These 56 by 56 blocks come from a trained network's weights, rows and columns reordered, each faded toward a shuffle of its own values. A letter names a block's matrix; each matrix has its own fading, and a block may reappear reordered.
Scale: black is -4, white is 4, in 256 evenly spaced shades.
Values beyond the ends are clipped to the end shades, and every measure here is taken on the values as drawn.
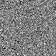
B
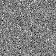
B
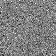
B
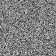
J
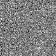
B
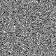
B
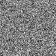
J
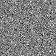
B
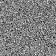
J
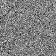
J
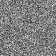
J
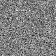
B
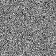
J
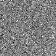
B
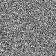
J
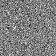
B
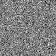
B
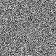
J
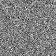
J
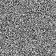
J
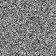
J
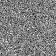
J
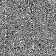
B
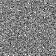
B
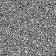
B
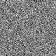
J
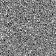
B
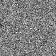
J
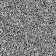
J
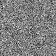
J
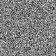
J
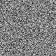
J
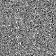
B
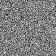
J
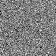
J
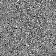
B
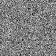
J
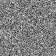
J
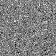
B
